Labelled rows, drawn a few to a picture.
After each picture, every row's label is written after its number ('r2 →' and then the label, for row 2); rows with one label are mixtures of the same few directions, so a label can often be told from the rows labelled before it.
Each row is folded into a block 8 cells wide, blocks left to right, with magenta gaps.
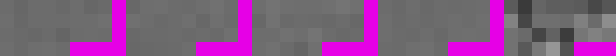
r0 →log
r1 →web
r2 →log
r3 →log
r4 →log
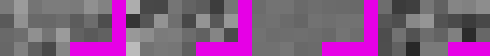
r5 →log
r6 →web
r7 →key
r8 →key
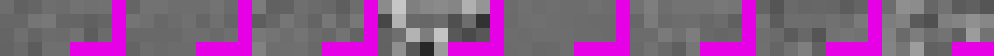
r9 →key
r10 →web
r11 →web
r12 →log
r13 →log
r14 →log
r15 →log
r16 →key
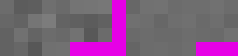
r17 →key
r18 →web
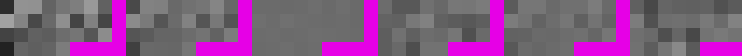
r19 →web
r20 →web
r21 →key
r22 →key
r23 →web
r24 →log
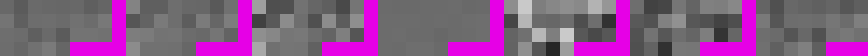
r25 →log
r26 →web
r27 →web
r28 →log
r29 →log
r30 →key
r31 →log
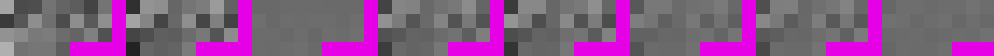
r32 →web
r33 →web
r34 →log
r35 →web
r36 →web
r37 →web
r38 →web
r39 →web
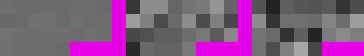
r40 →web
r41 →web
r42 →log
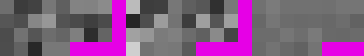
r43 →key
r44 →web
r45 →log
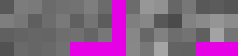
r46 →web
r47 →key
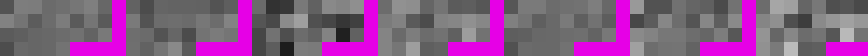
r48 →web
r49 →log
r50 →key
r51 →key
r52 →web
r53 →web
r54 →key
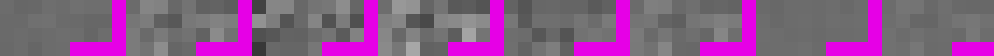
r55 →key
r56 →key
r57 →web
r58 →key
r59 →log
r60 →key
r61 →log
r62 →key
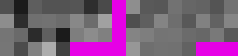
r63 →log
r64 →web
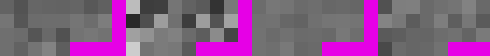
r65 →log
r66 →web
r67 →key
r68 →web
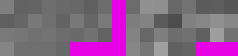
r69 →web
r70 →key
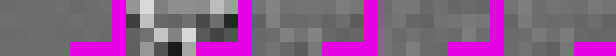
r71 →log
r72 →log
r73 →log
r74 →key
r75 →log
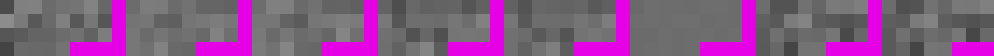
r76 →web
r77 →key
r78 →key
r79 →log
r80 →log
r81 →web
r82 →key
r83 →key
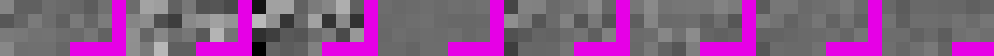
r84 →web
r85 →key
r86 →web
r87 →key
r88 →web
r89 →log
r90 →web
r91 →log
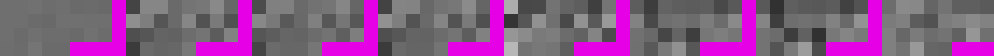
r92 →key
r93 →web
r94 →web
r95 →web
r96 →web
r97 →log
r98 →log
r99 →key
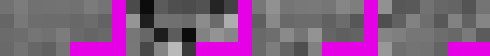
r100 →log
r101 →log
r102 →log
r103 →web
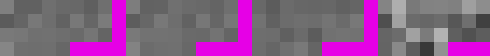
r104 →web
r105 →web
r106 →log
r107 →log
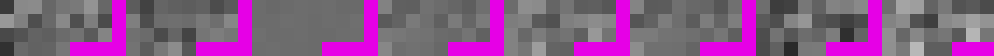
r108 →web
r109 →log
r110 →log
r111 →web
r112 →key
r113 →web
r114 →key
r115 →key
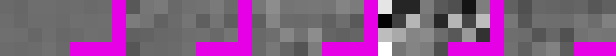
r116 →log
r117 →web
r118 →log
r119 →web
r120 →log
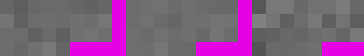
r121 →log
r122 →key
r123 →web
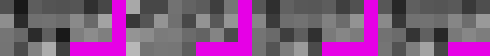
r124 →log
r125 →web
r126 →log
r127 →log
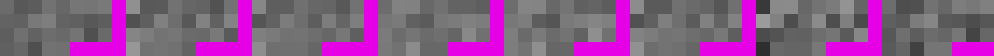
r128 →key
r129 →web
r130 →web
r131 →key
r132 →key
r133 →web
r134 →web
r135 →key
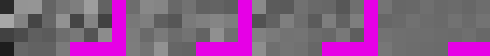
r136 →web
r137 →key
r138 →web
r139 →web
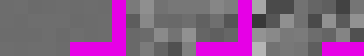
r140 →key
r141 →log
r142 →web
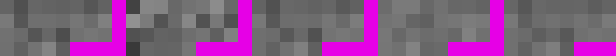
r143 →log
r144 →web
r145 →log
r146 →key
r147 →log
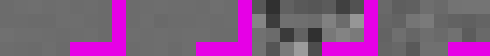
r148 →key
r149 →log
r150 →log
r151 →key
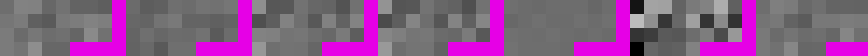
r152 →key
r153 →key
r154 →web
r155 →web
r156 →web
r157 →web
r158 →key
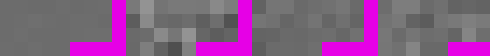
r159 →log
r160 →log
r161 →web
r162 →key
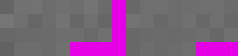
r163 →web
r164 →web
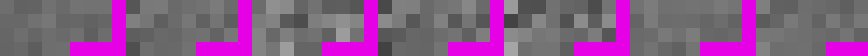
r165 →key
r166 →web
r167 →key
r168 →web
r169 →web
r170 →log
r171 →web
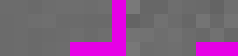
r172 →key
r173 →web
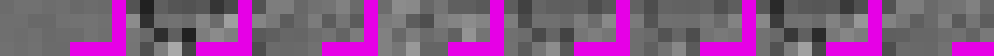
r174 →key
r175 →log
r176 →web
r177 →key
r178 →log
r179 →log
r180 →log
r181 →web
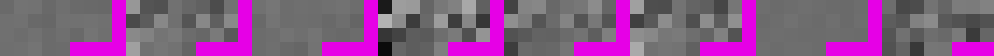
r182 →key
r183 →web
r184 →log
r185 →web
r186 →web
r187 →web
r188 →web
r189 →key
